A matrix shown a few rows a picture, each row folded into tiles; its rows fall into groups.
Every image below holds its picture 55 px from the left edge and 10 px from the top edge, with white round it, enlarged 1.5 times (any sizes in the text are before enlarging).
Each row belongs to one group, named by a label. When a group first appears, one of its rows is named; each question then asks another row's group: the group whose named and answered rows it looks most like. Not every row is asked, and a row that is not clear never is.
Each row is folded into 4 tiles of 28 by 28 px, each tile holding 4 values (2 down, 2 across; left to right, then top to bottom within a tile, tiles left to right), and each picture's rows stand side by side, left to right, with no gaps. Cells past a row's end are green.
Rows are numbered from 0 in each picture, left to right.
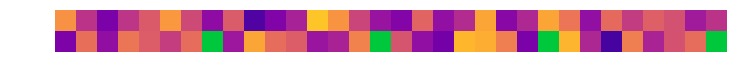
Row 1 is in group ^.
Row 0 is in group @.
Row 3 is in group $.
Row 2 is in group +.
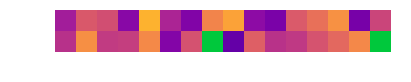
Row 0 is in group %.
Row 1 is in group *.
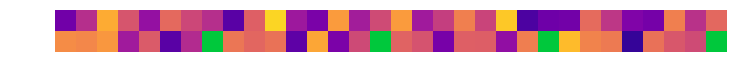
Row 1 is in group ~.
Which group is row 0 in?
~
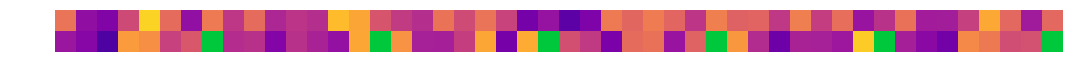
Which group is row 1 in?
@
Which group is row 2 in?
$
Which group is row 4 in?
$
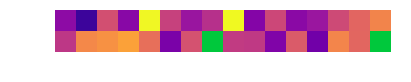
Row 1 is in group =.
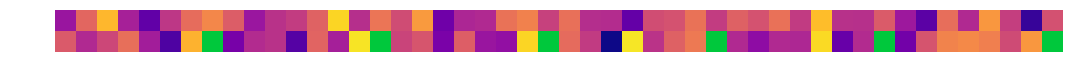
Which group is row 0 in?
~
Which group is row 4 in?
%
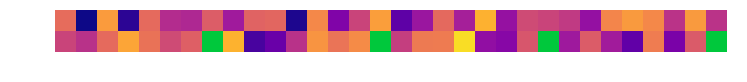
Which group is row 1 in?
+
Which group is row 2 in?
^
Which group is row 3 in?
%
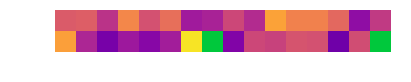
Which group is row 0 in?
$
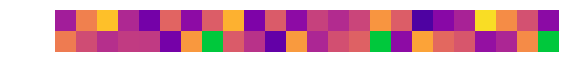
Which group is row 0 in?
~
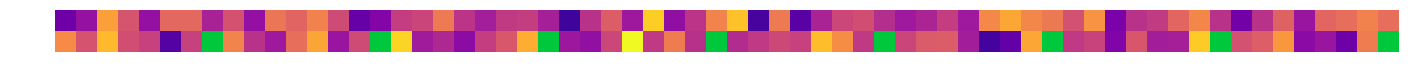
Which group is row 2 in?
$
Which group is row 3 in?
+
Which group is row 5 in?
^
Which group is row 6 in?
@
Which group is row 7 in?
^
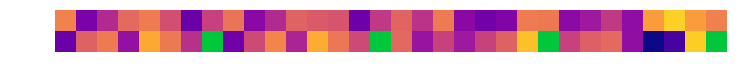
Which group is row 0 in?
*
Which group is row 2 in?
=
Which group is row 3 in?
^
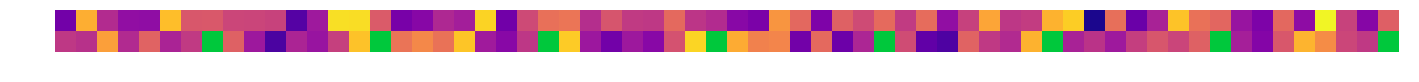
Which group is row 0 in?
~
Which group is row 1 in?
@
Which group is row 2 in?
^
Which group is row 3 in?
$
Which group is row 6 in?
=
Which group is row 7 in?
+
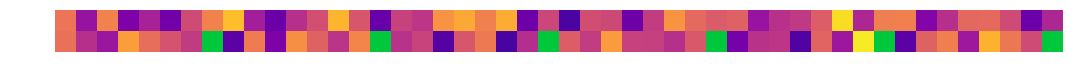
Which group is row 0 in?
=
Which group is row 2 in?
%
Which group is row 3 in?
~
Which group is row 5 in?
*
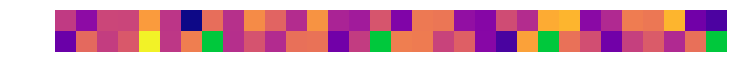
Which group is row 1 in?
%
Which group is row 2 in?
~
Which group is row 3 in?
$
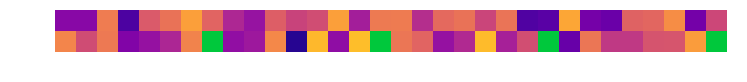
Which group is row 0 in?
^
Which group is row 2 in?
$
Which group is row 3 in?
*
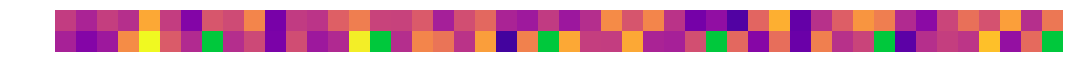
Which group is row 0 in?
+
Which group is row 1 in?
@
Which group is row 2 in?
%
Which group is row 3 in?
$
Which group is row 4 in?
~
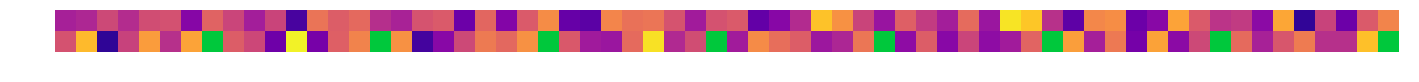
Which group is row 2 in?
+
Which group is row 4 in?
^
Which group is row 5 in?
@
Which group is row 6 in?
~
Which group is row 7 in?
=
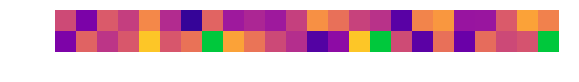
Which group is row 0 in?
*
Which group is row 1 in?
^
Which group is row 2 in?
~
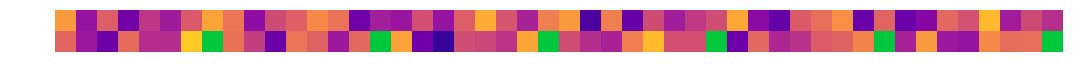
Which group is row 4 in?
*
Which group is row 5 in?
%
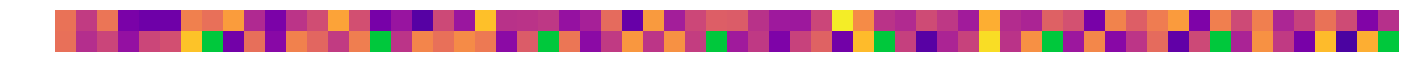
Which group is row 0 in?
=
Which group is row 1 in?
@
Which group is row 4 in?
@
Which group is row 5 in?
+
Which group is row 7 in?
%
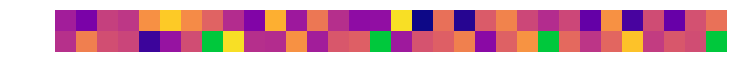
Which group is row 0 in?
^
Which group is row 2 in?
=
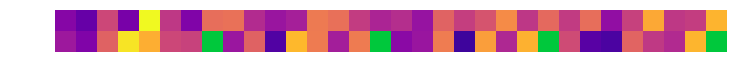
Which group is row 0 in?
+
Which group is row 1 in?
@
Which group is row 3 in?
+
